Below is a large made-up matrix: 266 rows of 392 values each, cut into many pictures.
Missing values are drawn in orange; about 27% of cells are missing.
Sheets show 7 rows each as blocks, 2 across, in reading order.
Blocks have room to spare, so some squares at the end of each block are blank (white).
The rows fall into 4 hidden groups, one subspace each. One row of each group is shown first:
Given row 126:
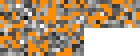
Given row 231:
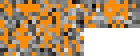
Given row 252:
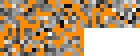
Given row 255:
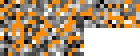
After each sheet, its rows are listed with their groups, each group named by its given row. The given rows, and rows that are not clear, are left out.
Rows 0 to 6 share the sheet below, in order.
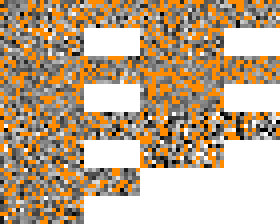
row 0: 255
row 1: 255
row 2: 126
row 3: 255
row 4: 255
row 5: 252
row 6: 252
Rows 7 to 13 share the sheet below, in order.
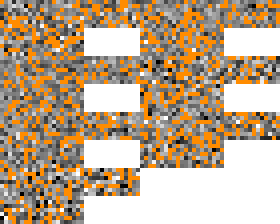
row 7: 126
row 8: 231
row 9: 231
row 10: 126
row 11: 231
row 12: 126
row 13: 252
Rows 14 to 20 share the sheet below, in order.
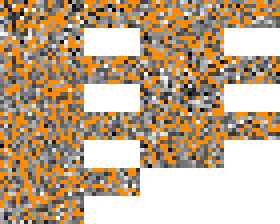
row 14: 252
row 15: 255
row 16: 252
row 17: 255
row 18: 255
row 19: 252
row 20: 126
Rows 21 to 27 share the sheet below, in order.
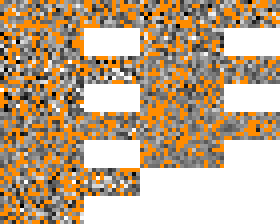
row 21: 252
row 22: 255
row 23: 255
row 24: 255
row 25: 252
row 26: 255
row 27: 231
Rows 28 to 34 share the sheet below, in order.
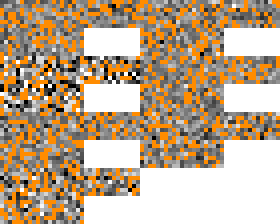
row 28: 231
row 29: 231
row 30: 255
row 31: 252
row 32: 255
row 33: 126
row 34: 252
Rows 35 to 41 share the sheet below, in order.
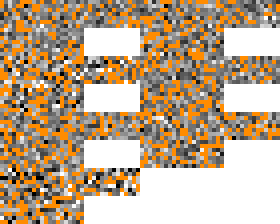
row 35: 126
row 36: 126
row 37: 126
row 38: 231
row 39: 252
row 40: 126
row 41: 126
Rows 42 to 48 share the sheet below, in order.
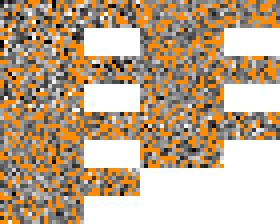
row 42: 231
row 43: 255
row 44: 231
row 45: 231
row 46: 231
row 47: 255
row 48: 126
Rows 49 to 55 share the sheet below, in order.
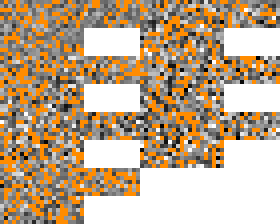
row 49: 126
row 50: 252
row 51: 231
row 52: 252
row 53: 252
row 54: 255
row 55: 126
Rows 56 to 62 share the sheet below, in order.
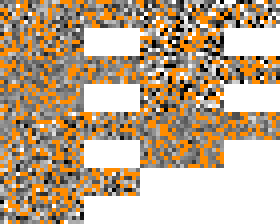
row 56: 126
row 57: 255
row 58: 126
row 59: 252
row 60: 231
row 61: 231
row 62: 255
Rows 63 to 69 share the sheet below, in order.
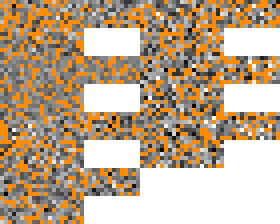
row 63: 252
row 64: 231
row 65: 255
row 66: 231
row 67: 231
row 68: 231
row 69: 231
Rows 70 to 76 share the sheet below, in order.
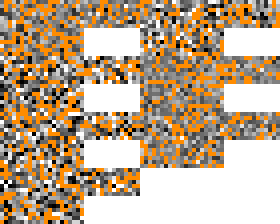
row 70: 252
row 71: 231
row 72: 252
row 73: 231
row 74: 231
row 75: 126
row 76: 255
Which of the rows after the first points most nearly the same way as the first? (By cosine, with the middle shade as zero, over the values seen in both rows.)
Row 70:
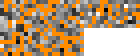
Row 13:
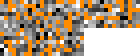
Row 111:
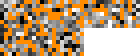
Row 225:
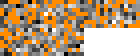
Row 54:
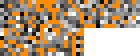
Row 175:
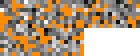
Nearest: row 13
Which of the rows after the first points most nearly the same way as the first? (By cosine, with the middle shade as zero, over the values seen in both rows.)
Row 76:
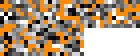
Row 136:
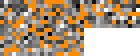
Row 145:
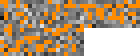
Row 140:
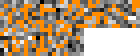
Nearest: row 140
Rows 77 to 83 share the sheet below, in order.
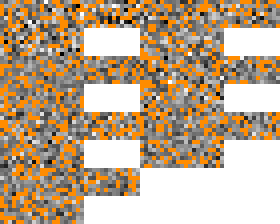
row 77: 231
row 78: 255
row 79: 252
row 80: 252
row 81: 231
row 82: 255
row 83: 126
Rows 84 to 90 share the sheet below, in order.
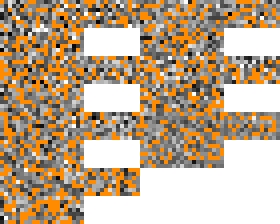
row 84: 126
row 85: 255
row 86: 126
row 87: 255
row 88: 231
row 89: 231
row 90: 252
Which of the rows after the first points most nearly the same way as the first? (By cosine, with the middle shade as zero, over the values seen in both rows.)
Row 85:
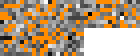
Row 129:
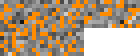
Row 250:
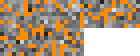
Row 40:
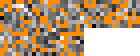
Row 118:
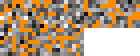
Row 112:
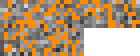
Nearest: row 118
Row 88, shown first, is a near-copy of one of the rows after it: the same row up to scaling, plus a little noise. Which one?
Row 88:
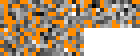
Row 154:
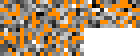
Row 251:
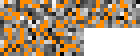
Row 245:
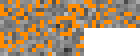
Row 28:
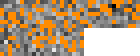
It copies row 154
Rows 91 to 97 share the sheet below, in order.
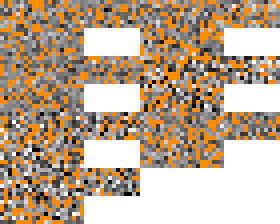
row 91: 252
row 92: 231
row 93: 231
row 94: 231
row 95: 252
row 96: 255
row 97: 126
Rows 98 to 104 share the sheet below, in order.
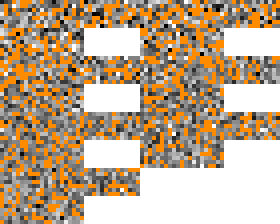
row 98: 252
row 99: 231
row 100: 255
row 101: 255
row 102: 126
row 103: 231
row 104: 252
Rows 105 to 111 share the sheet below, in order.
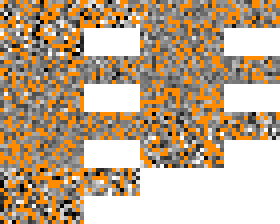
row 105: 255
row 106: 255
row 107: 255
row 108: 252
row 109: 252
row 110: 126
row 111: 252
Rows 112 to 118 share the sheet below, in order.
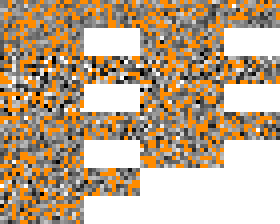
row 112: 126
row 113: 231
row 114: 252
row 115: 126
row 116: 126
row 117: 255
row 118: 126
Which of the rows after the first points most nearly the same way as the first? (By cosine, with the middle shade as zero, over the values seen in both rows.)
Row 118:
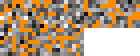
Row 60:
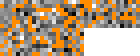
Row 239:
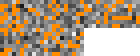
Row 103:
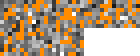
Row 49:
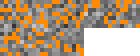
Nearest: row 239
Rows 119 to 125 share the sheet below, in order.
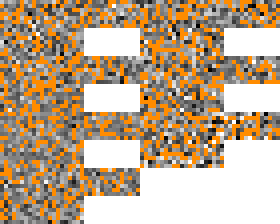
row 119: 231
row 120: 231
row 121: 126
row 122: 231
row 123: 231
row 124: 231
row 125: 255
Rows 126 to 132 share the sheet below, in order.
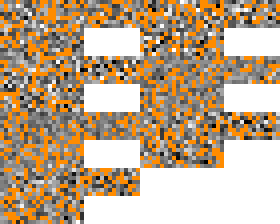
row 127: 252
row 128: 231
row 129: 252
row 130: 255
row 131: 231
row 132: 231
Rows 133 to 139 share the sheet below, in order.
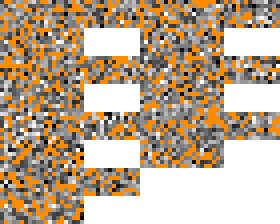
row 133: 252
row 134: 231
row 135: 126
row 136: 252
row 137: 255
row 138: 231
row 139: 255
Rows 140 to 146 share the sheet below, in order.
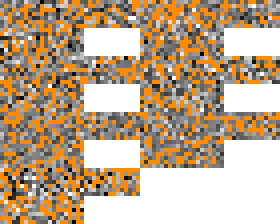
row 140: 252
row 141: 231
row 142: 231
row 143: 231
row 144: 231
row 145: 126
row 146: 252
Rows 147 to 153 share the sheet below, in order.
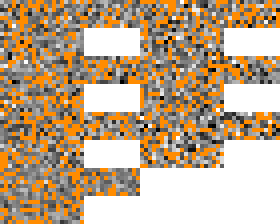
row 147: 126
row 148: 252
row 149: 126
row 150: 231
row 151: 252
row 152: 255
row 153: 255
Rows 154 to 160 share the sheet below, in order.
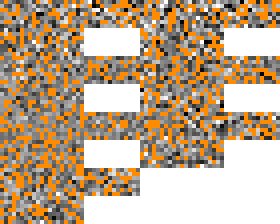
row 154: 231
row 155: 252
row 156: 252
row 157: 255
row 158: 126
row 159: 231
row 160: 231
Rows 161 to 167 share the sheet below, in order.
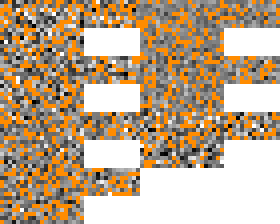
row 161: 231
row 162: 231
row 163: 231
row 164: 252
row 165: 126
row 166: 255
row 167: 252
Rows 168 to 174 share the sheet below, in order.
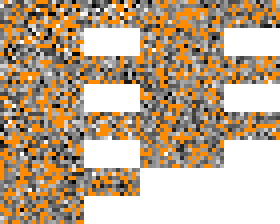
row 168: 231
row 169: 126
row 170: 126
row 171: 252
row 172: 252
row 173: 252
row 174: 231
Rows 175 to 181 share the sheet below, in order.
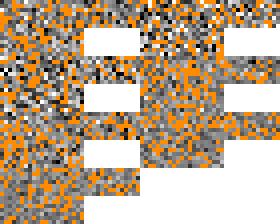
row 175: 252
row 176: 126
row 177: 255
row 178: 231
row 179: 126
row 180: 255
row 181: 252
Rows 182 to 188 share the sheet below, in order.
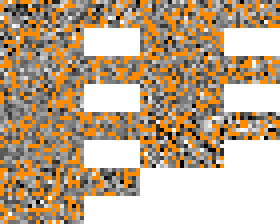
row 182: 126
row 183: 252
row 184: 255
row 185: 231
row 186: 126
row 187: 231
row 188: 231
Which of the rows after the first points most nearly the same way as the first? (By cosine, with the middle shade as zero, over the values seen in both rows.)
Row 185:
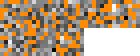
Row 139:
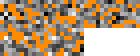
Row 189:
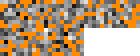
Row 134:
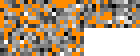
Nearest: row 139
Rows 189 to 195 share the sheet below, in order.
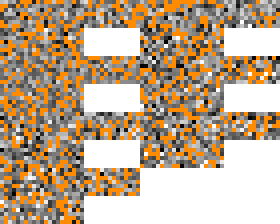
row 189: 252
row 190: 252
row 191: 231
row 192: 126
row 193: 255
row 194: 231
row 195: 252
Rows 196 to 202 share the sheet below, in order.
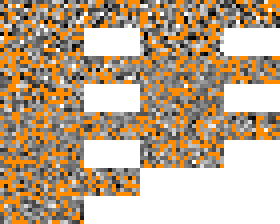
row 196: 126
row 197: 255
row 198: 252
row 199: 252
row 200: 255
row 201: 231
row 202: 255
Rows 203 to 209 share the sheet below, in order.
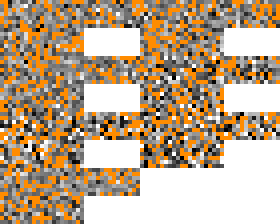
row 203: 126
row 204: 255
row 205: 126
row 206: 231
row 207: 252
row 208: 255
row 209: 126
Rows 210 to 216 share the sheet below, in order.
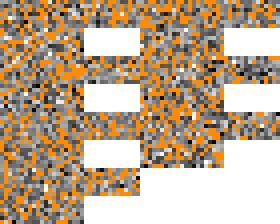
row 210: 255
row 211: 252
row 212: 126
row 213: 231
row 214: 255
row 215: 231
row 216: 252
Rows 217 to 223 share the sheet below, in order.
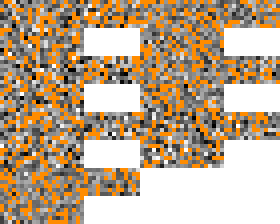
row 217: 126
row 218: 231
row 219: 231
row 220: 252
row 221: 255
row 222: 252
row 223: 126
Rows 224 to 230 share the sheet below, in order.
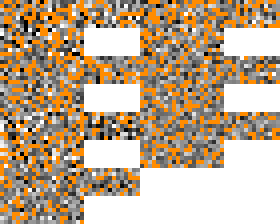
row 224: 255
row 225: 255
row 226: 255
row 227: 252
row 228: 252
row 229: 231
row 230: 231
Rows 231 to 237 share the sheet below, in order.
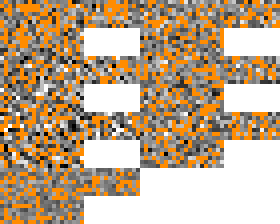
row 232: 255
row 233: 252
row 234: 126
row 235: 255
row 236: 255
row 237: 255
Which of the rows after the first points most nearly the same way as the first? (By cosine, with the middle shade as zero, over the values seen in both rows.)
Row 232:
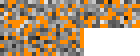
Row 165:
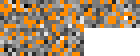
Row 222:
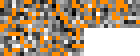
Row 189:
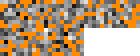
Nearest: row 165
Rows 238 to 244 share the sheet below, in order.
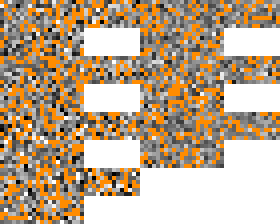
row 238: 231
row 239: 126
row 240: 231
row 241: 126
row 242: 126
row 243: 126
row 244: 231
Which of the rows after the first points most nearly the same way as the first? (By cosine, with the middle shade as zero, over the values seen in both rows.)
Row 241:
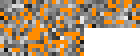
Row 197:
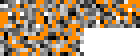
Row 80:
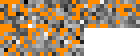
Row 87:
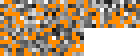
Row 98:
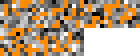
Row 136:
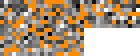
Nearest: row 80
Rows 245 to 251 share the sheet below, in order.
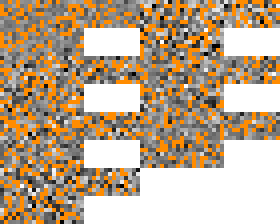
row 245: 231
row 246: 252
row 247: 252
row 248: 252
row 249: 231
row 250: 252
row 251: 231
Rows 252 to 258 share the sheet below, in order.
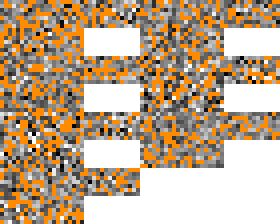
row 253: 252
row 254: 255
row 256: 231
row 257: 126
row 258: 252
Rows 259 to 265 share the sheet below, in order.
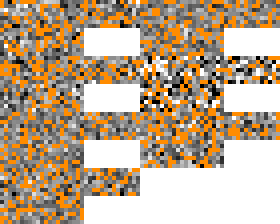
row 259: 126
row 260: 252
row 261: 126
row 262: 126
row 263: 255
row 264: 231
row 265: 126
